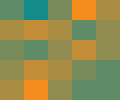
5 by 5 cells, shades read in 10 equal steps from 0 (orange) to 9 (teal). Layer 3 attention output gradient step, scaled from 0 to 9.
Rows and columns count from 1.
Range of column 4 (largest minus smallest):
6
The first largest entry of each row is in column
2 4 2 5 4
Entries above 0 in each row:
4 5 5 5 4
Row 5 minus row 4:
-1 -2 1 1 0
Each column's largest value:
6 9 5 6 6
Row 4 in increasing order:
2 3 4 5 6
